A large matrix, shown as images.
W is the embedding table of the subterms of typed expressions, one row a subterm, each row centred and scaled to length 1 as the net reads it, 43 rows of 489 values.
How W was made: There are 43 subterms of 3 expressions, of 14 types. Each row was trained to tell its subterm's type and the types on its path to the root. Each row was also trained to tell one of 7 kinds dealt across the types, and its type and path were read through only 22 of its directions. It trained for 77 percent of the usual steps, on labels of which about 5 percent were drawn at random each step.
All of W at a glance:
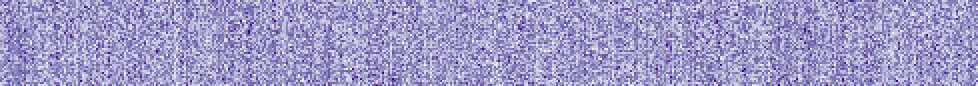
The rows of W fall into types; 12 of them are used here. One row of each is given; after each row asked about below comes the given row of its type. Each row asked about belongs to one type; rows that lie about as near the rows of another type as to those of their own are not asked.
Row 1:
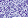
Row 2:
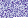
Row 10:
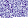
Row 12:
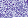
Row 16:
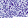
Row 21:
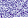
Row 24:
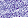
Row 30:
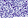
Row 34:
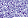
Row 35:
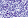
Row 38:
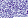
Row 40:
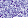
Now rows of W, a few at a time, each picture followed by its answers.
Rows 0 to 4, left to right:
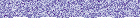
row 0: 2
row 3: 24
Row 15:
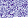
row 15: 30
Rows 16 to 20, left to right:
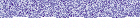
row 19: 34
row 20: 30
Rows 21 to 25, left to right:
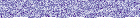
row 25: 40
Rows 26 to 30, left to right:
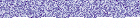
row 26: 35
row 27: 21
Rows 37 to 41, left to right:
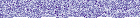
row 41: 24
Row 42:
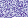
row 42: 12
